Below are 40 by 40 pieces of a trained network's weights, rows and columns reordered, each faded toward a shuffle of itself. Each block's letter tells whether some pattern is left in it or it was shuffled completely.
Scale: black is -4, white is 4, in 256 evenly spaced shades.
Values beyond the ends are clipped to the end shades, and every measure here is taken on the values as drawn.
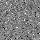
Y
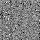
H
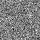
Y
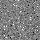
Y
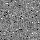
Y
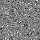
H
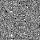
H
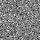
H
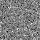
Y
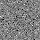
H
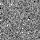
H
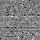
H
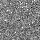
Y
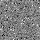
Y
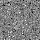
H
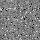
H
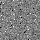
Y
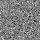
Y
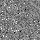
Y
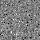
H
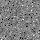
Y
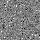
Y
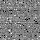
H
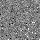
Y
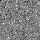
Y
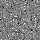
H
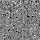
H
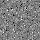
Y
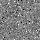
Y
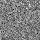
Y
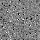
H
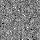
H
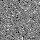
Y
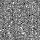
H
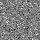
Y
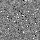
Y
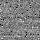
H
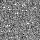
Y
